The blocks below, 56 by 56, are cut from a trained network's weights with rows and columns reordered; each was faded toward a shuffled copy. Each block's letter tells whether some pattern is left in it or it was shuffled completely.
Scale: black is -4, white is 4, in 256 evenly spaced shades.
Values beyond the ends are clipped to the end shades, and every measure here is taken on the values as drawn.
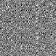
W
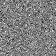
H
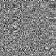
W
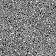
H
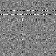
W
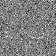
H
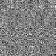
W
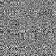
W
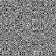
W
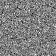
H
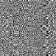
W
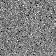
H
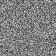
H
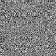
W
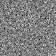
H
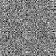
W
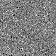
H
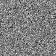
H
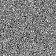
H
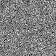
H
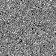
H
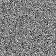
H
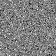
H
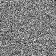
H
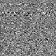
W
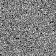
H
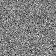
H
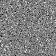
H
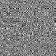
W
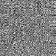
W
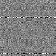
W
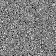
H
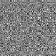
W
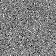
H
